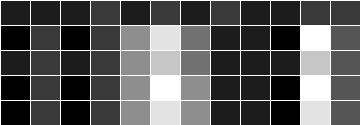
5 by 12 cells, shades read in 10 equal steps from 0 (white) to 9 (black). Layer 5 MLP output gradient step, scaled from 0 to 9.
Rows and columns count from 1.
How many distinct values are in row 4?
6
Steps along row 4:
down up down down down up up same up down up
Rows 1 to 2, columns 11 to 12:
7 7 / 0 6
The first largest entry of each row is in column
1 1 1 1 1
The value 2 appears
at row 3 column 6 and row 3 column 11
